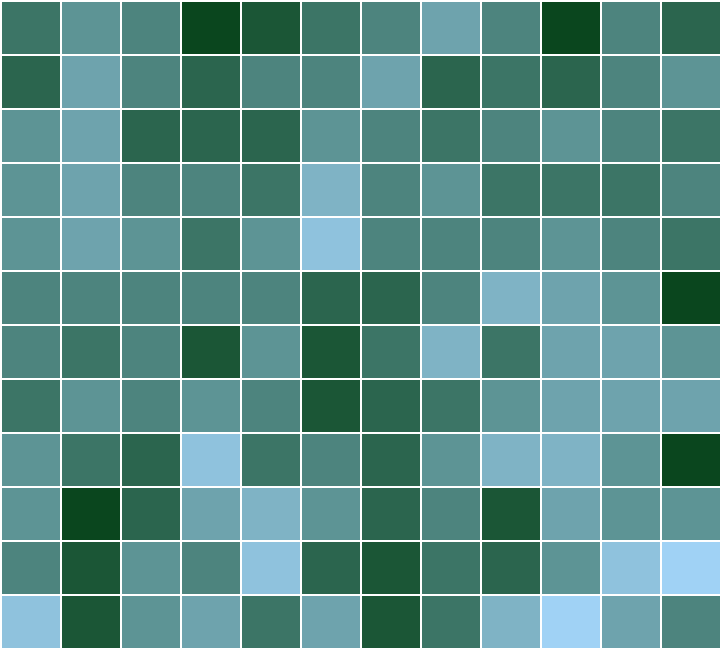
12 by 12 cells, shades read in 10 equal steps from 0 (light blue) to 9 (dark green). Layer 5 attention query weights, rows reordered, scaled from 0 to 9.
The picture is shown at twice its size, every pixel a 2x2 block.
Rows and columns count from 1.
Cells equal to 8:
9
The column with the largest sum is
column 7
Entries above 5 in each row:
6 5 5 4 2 3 5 4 5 4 5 4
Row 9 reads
4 6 7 1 6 5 7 4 2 2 4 9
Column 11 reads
5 5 5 6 5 4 3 3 4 4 1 3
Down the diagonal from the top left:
6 3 7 5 4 7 6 6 2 3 1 5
